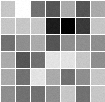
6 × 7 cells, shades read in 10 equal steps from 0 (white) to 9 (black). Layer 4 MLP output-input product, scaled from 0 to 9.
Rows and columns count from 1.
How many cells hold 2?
9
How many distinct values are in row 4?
6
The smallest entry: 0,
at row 1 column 2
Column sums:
19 22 21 28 24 28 17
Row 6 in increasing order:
2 2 4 4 5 5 5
